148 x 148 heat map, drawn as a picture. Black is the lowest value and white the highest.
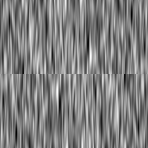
The values follow a bell shape. A half turn leaves it unchanged. Overall the values sit about 50% of the way up the scale. The grain runs up and down.
